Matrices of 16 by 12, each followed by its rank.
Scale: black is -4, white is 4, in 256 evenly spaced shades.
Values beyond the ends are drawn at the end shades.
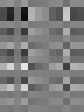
one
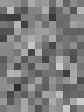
full rank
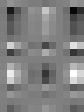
one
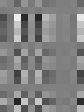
one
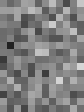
full rank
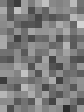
full rank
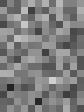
full rank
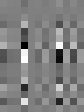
one
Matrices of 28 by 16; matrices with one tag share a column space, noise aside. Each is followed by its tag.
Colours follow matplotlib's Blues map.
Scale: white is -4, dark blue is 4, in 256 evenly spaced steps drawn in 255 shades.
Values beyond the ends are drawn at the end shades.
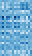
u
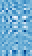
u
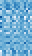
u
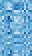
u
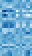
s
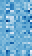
u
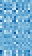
u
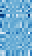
s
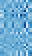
s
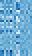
u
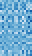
u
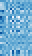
u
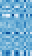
s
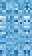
u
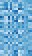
u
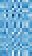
s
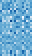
u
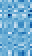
s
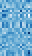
s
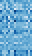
u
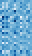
u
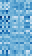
u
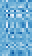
s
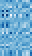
s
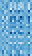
u
